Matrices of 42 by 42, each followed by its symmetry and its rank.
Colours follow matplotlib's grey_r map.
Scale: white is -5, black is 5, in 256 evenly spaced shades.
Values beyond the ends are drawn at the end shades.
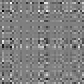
antisymmetric, rank two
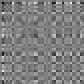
symmetric, rank two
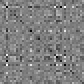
symmetric, rank five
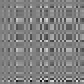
neither, rank one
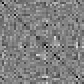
symmetric, rank five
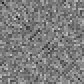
symmetric, full rank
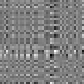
antisymmetric, rank two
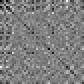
symmetric, rank five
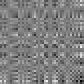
symmetric, rank two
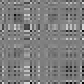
symmetric, rank two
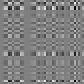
neither, rank one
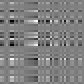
neither, rank one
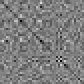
symmetric, rank five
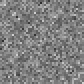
symmetric, full rank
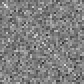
symmetric, full rank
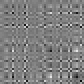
symmetric, rank two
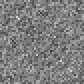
symmetric, full rank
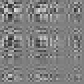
antisymmetric, rank two
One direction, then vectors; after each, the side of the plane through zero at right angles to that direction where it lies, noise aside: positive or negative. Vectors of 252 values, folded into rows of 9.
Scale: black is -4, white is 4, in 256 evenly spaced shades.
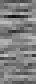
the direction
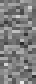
negative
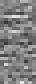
negative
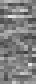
negative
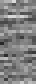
negative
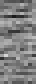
positive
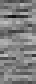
positive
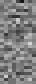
positive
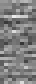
negative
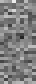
negative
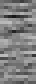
positive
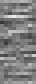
negative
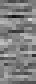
positive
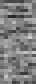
positive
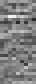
negative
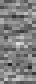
positive
